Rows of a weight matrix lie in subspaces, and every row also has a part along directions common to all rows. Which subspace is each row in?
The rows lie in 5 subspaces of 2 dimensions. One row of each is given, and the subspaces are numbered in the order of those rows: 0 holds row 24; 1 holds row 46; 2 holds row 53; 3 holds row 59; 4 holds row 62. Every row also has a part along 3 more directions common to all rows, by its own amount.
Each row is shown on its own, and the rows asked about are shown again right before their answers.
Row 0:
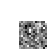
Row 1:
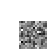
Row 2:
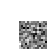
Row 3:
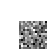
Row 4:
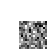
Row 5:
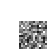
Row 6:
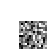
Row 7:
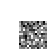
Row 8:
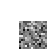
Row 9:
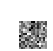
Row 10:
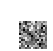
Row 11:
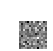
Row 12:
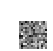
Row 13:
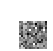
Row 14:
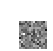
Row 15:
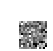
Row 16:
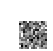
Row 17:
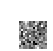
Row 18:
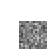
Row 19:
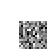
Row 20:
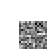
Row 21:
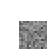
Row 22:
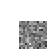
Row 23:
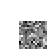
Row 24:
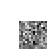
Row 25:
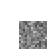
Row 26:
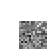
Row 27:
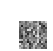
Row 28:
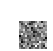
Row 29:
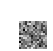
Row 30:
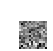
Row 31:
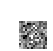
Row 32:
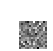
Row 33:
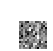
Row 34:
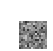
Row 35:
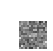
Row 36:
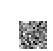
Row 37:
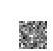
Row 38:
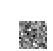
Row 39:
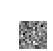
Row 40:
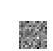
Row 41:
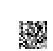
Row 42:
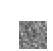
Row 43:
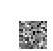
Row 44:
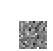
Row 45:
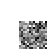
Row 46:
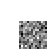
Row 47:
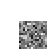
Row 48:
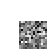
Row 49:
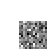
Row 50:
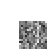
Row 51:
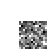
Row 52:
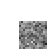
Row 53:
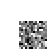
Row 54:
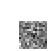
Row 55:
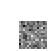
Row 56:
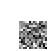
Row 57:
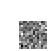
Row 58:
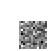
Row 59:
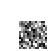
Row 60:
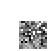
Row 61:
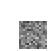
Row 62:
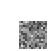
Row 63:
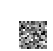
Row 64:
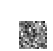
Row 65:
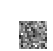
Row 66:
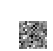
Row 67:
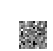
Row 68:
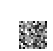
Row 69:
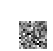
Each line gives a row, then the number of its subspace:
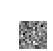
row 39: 0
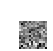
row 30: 3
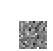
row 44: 1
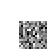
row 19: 1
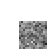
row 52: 2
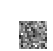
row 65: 3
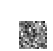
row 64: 3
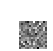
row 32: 1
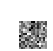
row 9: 4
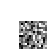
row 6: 2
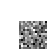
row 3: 4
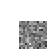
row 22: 2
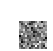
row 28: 3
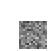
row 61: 2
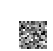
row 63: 2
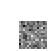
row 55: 4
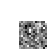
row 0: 3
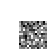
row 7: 4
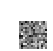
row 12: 4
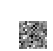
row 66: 4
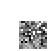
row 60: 0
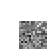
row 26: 0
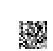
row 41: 1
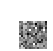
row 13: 1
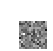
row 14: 0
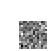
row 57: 1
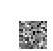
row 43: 0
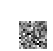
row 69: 0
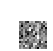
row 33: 1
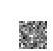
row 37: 4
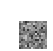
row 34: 4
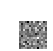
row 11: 1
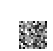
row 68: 2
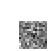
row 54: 2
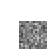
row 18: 1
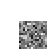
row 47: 4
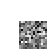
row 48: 0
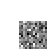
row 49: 1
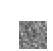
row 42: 3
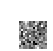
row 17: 0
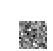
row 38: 3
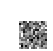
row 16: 1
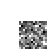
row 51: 2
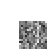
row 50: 1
